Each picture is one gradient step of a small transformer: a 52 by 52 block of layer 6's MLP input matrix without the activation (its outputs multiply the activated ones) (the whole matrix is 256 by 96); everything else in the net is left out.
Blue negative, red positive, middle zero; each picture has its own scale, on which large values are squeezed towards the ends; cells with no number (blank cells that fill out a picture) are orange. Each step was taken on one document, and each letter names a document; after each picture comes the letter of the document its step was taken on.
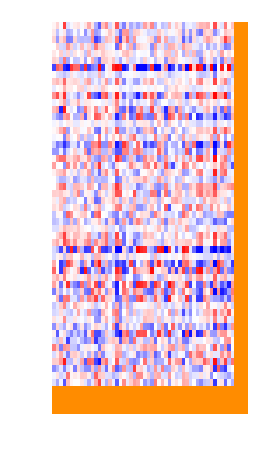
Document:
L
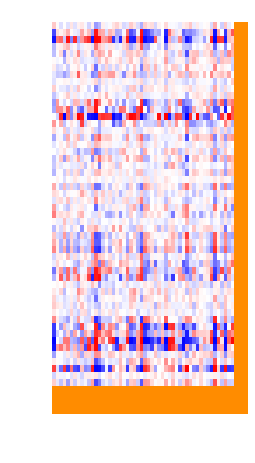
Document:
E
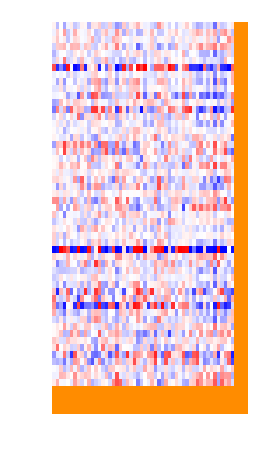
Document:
L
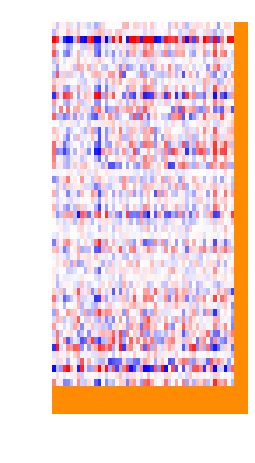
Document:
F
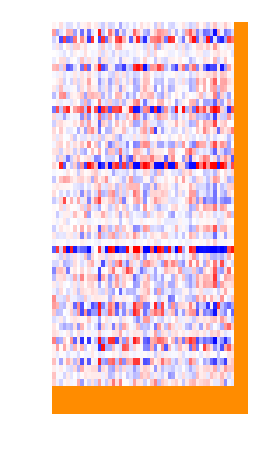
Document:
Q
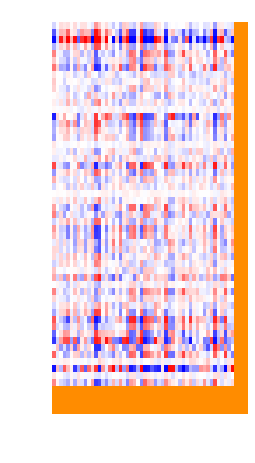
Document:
F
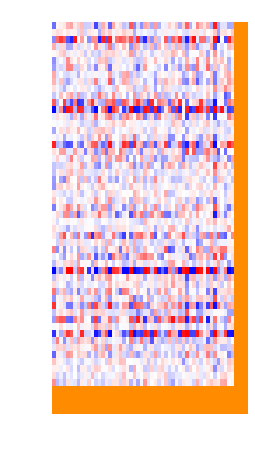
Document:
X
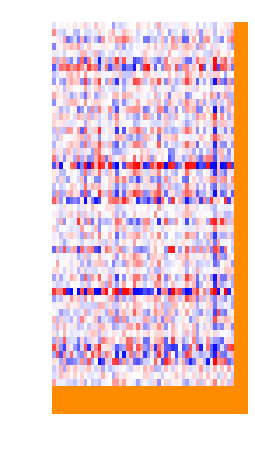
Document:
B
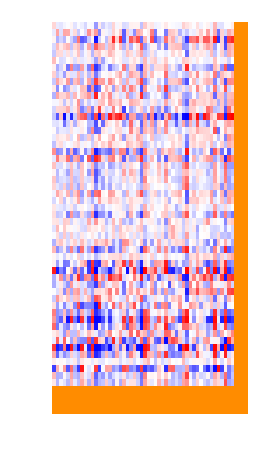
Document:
E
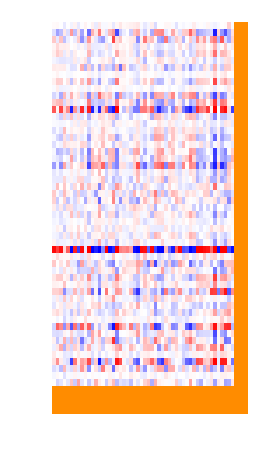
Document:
Q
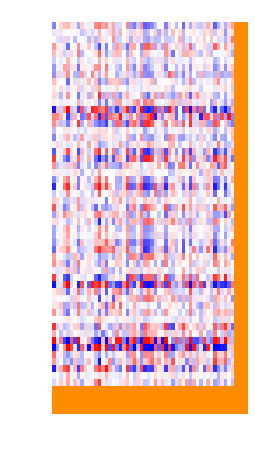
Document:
F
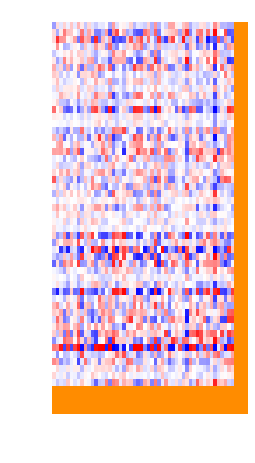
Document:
X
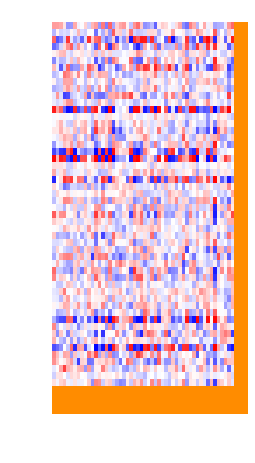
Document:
X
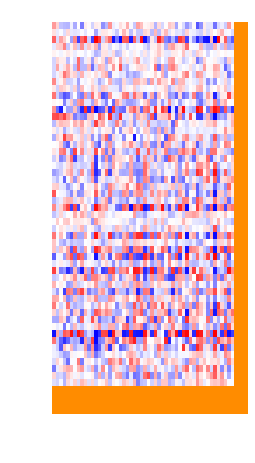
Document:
X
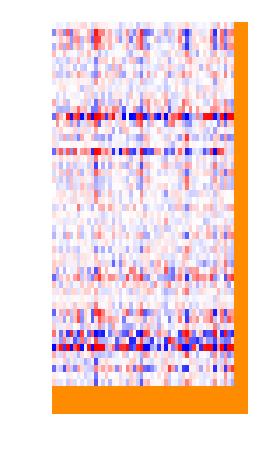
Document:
E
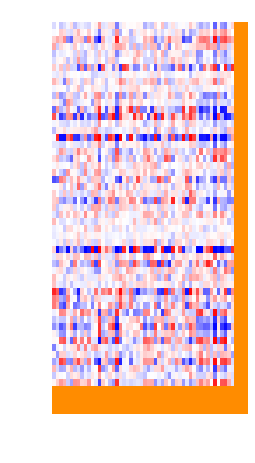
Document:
L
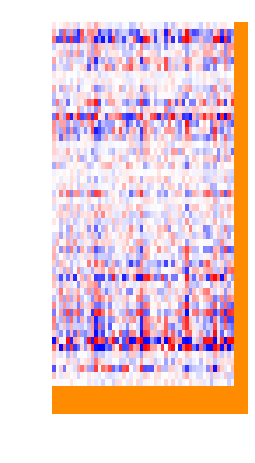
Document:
E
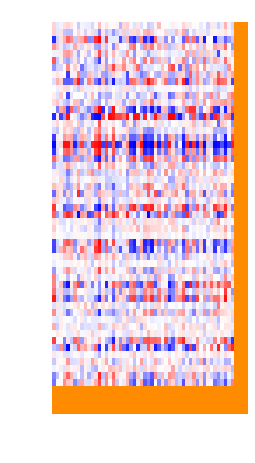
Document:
F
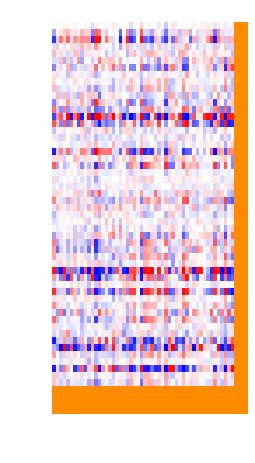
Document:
E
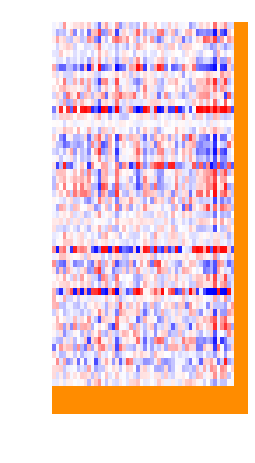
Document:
Q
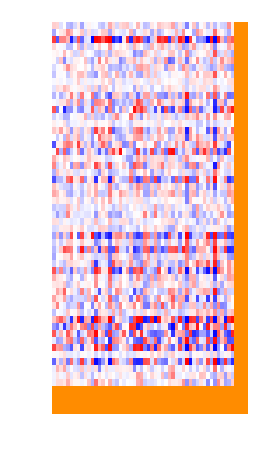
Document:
X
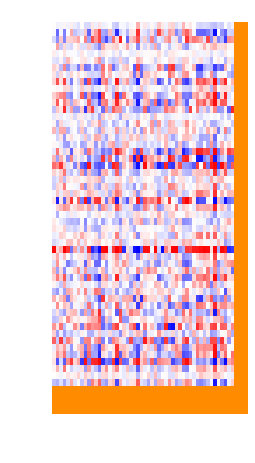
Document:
Q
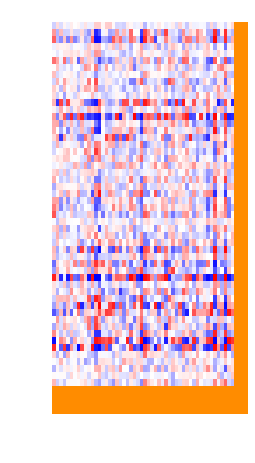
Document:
E
